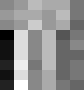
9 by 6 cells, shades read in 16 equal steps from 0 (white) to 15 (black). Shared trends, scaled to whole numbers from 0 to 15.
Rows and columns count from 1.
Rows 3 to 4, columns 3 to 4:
3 6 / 7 4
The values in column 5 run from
4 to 10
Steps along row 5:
down up down up down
